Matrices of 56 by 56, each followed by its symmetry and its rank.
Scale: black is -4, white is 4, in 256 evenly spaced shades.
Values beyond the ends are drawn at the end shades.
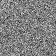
neither, full rank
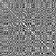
symmetric, rank five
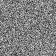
neither, full rank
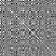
symmetric, rank five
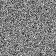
neither, full rank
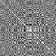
symmetric, rank five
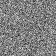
neither, full rank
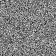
neither, full rank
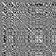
symmetric, rank five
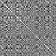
symmetric, rank five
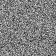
neither, full rank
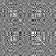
symmetric, rank five
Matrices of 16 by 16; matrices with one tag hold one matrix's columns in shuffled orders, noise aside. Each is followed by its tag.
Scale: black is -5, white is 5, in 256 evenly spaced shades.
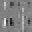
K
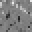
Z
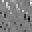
Z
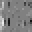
K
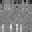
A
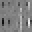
K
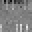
A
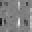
K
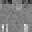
A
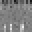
A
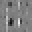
K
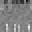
A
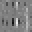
K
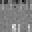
A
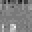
A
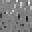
Z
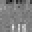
A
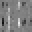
K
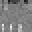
A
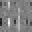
K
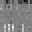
A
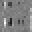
K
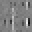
K
